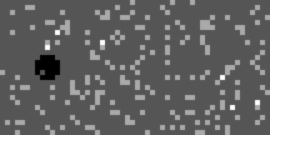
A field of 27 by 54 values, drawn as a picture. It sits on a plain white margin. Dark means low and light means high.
On average the colour sits 40% of the way up the scale. There are no regular stripes. The ninth with the lowest average is the middle left. No row or column stands out. One dip sinks in the middle left. Neither half mirrors the other.
